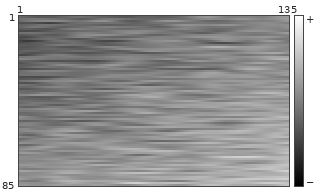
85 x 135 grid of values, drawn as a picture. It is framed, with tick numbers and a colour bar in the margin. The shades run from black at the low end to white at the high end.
Histogram: bell-shaped. Grain: streaks across. Mirror symmetry: none. Ninth with the highest average: bottom right. Slope: up to the bottom right. Ninth with the lowest average: top left.
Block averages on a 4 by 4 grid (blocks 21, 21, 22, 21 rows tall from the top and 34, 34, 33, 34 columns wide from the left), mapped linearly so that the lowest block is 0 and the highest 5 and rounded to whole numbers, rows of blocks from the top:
0122 | 1223 | 2234 | 3445
